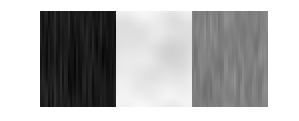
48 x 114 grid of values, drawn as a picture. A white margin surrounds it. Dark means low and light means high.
The table splits into one row of 3 panels. Panel 1,1: very low, streaked downward, faint in contrast. Panel 1,2: very high, smooth, faint in contrast. Panel 1,3: middling, streaked downward, faint in contrast.
